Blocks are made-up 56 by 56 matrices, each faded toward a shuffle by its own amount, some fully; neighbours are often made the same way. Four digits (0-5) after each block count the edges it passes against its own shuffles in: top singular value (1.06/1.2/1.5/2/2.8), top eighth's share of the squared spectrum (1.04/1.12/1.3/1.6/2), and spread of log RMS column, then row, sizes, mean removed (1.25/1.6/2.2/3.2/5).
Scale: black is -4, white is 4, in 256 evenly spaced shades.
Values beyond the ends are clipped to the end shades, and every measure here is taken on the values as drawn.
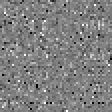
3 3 1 0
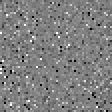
1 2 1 0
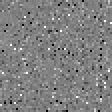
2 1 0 0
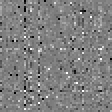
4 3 2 1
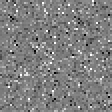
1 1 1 0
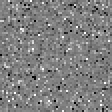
0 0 0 0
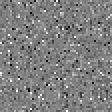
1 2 0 0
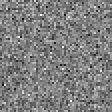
0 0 0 0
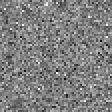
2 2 0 0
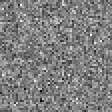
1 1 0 0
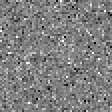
0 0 0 0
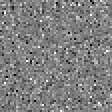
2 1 0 0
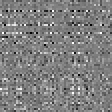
4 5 2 3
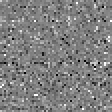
3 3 0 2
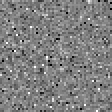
0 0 0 0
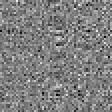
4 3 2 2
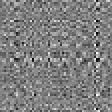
4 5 3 3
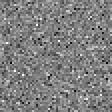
0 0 0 0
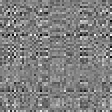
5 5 3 3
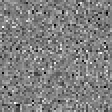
3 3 1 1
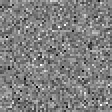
2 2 0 0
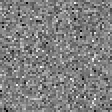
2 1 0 0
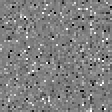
2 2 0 0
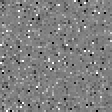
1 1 0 0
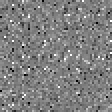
3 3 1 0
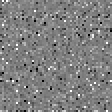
3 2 0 0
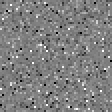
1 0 0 0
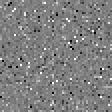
2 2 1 0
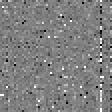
4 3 1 0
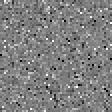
1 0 0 0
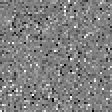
2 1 0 0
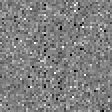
2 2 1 0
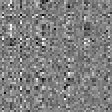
4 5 3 2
